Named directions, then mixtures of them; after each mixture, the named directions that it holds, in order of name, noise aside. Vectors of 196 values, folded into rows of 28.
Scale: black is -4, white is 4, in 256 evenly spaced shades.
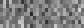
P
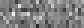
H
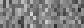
P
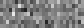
H, P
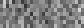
P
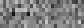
H, P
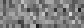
H, P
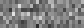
H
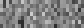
P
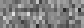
H
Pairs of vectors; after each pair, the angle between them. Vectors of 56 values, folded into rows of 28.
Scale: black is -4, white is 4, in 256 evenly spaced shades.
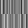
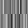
orthogonal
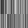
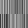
partly opposed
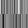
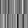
partly opposed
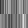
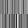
partly aligned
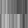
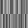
orthogonal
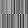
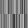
partly opposed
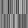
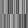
nearly parallel
